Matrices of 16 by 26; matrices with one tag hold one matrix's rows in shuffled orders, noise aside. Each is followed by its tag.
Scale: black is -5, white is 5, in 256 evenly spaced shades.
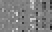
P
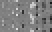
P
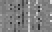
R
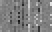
R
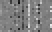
R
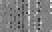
R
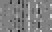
R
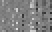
P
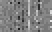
R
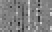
R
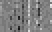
R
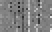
R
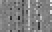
R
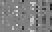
P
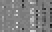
P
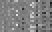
P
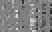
P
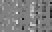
P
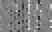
R
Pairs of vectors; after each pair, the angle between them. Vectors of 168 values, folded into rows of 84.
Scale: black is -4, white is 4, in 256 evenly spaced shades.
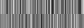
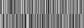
orthogonal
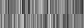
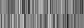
nearly parallel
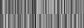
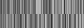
partly aligned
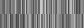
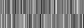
partly opposed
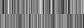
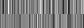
nearly parallel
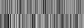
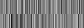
partly opposed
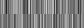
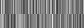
partly aligned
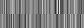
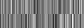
orthogonal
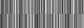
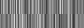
partly opposed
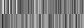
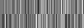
orthogonal
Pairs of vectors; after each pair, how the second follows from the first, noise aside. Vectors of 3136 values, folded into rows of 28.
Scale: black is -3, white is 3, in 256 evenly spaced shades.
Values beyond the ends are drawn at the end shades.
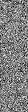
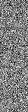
wrapped around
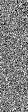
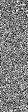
sign-scrambled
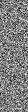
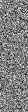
negated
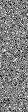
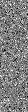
negated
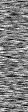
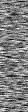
copied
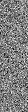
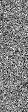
sign-scrambled
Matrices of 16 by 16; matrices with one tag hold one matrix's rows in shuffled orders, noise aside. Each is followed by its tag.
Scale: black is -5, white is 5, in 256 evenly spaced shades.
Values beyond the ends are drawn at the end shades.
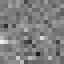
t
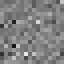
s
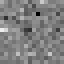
t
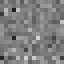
s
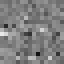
t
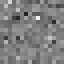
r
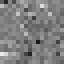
t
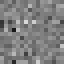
s
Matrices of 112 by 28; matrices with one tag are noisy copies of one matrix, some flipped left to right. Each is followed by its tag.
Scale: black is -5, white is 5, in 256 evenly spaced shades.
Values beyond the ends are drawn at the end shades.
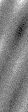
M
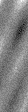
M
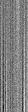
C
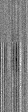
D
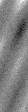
M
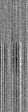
D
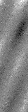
M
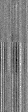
D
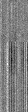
D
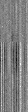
D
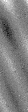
M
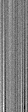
C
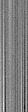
C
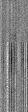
D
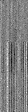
D
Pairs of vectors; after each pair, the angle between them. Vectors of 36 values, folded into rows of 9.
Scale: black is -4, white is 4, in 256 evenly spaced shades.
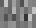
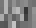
partly aligned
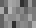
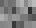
orthogonal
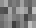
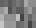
partly opposed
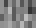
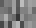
partly opposed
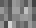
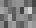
partly aligned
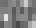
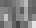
nearly parallel
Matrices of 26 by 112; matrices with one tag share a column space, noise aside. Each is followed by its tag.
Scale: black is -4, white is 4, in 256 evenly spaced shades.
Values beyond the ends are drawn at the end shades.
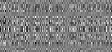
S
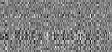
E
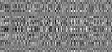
S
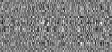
S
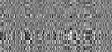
E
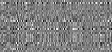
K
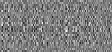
S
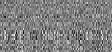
E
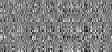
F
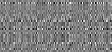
K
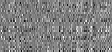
F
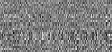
E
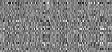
K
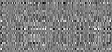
K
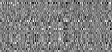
K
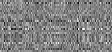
K
